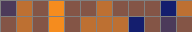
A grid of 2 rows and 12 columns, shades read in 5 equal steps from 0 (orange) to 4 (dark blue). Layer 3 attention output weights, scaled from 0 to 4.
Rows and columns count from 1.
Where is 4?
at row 1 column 11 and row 2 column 9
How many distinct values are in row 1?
5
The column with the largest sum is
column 11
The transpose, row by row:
3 2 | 1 1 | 2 2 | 0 0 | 2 2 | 2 1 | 1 1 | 2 1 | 2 4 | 2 2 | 4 3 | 1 2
